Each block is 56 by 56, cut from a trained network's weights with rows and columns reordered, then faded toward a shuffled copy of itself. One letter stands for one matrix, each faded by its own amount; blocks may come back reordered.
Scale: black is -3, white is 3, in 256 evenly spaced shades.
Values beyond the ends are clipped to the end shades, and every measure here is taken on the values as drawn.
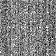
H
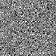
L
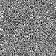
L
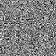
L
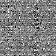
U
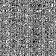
H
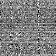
U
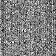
H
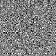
L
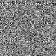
L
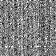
H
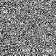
L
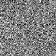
L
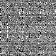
U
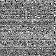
U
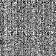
H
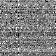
U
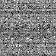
U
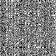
H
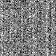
H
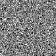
L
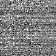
U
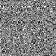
L
